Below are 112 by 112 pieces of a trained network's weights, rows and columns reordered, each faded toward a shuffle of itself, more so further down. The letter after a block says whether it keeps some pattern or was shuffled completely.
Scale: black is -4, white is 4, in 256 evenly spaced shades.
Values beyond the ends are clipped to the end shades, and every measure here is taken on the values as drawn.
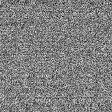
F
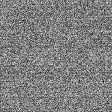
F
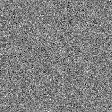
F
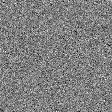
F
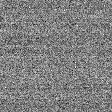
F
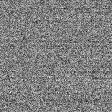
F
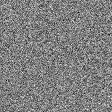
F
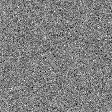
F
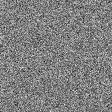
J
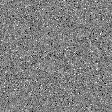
F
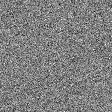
J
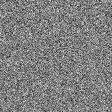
F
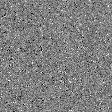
F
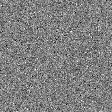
F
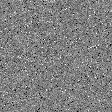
J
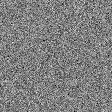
J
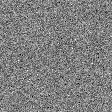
J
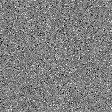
F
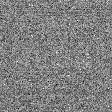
F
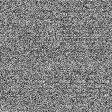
F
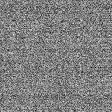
F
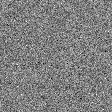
J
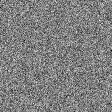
F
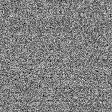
F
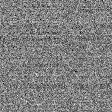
F
